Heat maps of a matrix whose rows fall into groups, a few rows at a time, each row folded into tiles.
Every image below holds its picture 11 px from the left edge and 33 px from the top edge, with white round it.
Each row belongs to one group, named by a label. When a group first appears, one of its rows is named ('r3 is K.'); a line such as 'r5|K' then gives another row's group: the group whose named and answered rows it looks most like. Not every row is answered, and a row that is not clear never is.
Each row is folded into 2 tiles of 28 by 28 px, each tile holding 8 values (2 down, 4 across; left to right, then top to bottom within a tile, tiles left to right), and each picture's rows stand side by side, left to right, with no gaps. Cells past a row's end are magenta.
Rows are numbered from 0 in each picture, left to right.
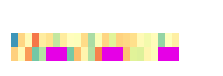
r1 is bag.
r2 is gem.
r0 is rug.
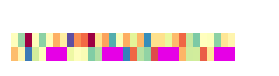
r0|gem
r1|rug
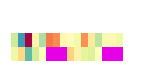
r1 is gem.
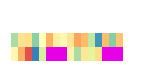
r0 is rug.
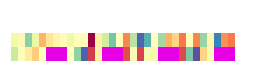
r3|gem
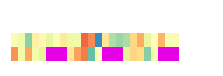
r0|rug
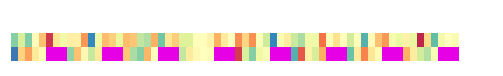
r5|bag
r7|gem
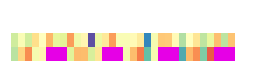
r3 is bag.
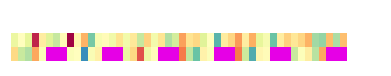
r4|gem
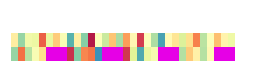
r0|bag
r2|gem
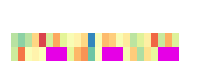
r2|bag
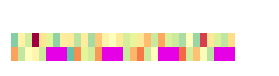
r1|bag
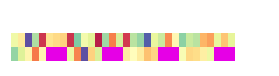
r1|bag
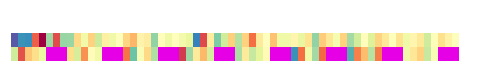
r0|bag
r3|rug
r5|bag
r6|bag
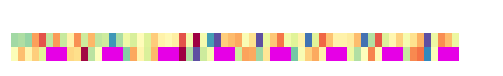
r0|bag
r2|bag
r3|gem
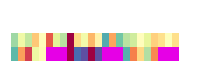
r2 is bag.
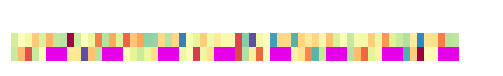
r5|rug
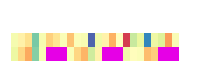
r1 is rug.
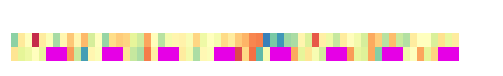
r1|gem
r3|gem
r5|rug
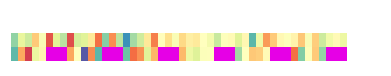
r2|bag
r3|gem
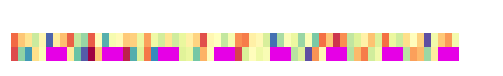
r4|gem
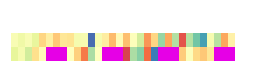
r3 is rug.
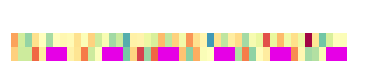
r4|bag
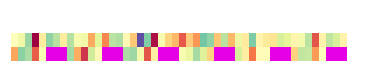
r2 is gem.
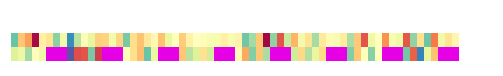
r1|bag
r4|bag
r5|bag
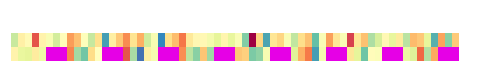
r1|gem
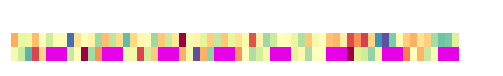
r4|gem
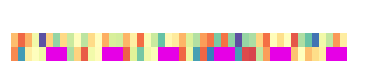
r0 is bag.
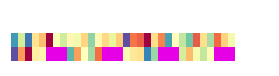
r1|bag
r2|rug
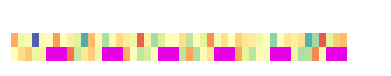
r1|rug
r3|bag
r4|gem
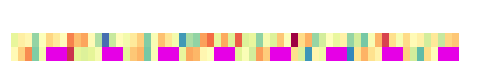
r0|rug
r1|gem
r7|gem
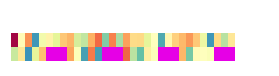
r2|gem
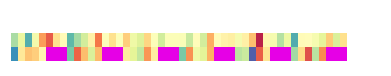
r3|bag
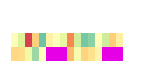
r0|gem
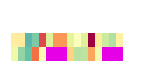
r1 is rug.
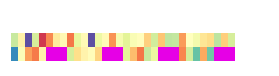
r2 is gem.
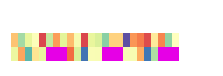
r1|gem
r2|rug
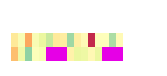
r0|gem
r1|rug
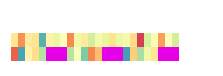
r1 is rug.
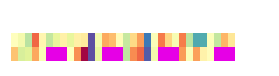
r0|rug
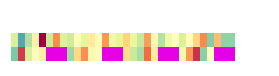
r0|bag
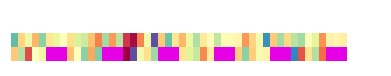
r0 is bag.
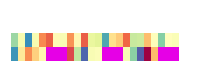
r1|gem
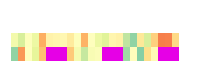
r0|bag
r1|gem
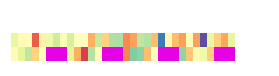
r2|gem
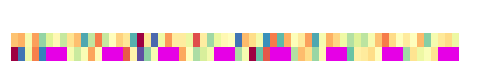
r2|gem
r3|gem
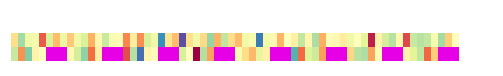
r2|gem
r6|rug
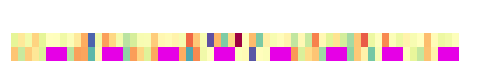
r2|bag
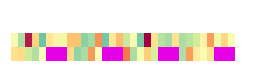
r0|gem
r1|gem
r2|rug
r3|bag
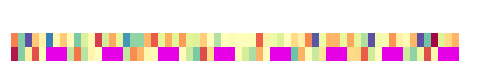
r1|bag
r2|bag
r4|rug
